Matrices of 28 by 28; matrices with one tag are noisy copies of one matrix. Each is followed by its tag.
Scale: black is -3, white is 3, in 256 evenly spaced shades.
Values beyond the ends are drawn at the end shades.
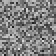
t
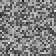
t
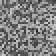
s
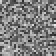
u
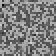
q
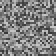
t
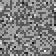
t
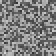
u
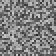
t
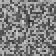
q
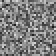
q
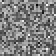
q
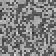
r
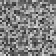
s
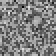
r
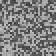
u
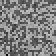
s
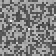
q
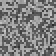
r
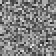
u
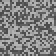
t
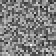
u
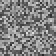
t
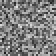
s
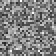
t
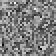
r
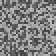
s
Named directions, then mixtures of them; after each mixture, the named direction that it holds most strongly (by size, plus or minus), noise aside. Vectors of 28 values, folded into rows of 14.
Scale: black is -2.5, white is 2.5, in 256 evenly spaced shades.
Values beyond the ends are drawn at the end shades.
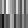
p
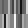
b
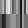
p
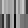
b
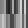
p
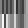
b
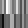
p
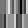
b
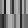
p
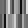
b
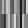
b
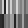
p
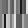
b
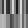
p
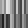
p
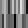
b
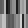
p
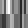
p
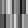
b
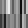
p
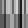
p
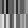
p
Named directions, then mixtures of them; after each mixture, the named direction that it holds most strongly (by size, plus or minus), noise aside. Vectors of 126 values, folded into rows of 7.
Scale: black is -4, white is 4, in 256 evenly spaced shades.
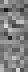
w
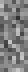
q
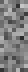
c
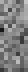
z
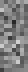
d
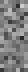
c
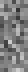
q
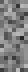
c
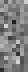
d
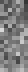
z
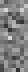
w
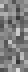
q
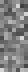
c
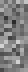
d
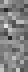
w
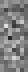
w
